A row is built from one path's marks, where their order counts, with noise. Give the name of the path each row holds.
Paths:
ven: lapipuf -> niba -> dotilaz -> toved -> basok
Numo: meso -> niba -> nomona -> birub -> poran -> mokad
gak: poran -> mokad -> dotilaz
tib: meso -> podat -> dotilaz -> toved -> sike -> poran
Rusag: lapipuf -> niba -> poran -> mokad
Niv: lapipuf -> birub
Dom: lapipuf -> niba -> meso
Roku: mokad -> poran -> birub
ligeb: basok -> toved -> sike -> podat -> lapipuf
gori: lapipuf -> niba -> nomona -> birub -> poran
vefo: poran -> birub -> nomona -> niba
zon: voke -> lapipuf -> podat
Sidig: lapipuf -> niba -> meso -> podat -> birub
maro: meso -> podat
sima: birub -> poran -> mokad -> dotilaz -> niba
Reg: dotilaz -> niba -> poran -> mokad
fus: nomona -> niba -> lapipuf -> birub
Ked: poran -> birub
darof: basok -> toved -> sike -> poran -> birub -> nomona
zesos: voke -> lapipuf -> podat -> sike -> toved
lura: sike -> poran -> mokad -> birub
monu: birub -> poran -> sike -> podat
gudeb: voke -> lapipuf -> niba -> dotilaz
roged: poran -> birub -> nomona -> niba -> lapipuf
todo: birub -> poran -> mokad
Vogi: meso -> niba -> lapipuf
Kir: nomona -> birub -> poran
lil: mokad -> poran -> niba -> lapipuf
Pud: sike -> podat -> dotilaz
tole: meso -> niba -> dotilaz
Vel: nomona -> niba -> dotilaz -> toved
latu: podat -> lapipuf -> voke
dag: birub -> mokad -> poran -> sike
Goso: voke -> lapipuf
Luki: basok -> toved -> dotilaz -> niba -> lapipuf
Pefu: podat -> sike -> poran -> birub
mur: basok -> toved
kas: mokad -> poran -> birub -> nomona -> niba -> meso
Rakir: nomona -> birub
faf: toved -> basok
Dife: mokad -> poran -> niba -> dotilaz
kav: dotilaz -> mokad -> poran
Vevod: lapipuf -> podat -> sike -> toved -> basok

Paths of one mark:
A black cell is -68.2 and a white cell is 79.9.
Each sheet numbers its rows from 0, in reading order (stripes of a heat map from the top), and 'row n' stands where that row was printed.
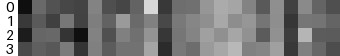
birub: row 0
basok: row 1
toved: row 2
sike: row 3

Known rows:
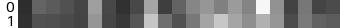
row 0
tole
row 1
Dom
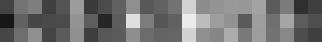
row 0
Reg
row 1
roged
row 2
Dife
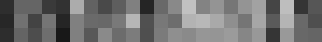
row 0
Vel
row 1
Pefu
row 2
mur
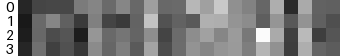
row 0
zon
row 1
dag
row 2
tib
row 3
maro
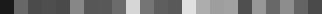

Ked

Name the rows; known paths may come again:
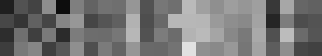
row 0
darof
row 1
gudeb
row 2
Pefu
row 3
gak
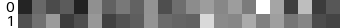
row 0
tib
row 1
Dife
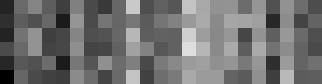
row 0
dag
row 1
Luki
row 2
Roku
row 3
lil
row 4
mur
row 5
Rakir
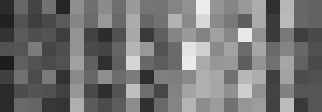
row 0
Vevod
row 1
latu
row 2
tole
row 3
Rusag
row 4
vefo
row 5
Pud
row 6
Vogi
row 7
Vel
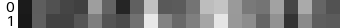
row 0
fus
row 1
Niv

